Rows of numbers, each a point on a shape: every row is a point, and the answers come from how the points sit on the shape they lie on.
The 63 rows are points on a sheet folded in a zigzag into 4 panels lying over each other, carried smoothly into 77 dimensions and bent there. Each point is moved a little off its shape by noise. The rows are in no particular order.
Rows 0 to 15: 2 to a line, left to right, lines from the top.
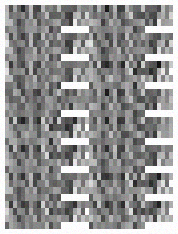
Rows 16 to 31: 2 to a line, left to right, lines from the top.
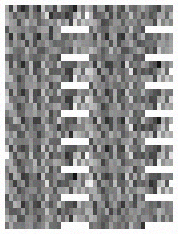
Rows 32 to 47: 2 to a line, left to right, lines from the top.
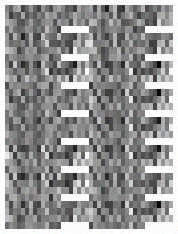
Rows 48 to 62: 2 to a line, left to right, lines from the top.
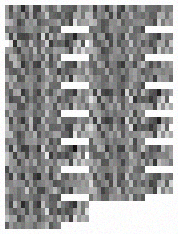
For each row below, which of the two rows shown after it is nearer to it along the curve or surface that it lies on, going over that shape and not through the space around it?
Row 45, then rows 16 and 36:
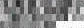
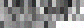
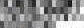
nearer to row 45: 16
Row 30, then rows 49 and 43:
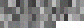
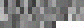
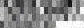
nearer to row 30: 43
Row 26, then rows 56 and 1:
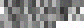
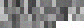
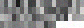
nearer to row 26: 56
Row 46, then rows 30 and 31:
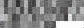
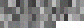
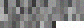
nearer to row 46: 31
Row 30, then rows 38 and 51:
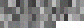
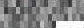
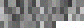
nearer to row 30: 38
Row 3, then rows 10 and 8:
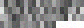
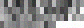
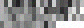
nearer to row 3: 10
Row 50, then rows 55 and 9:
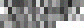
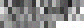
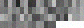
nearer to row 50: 55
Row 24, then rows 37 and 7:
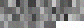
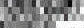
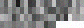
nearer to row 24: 37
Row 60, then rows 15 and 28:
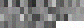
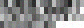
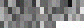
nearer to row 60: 15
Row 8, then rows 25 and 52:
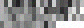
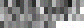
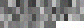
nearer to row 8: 25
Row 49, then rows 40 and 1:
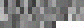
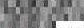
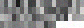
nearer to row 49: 1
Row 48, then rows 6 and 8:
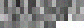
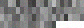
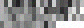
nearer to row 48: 8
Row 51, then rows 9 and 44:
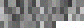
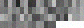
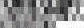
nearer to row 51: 9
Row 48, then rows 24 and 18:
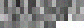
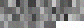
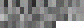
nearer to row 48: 18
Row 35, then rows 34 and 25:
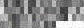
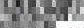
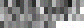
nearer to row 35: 34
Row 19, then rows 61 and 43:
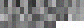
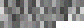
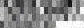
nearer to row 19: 61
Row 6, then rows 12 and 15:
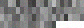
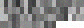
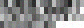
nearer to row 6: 15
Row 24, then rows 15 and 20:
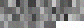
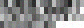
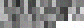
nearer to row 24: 15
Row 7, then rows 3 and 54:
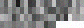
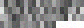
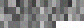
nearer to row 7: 3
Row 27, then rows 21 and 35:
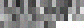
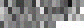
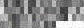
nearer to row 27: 35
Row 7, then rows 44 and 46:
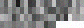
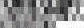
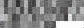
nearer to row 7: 46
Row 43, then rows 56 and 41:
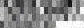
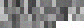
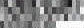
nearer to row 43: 41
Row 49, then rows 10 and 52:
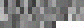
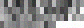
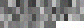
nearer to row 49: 10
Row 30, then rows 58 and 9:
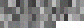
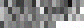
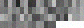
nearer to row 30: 58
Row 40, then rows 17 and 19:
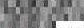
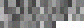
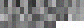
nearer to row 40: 17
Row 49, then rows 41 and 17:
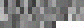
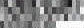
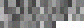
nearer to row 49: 17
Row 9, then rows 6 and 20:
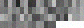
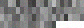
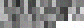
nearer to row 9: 20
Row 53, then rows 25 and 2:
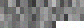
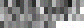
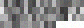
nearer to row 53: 25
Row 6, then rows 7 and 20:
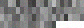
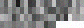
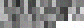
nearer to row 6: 7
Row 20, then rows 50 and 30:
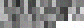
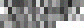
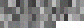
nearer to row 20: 50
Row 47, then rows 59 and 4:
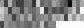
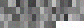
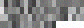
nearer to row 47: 59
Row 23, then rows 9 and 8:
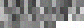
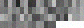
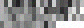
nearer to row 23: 9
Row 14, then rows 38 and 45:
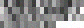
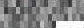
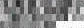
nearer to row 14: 45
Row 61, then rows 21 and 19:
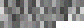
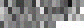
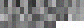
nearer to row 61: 19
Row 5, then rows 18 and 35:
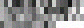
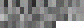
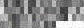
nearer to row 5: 35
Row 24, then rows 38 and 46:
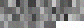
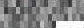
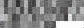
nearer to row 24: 38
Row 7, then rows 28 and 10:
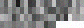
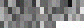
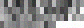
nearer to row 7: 10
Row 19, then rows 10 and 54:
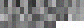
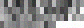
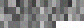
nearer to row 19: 10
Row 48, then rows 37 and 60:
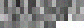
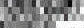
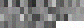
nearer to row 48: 60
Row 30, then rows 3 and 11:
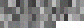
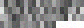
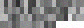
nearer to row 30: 3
